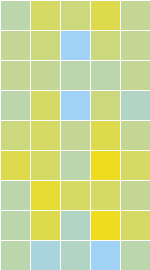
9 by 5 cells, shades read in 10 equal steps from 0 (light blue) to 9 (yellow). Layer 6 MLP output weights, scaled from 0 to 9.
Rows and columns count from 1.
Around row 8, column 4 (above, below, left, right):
6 0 2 6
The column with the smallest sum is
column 3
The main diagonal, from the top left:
3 5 3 5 4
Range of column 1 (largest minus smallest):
4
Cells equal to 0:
3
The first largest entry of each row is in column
4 2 1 2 4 4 2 4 1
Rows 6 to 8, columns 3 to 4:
3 9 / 6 6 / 2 9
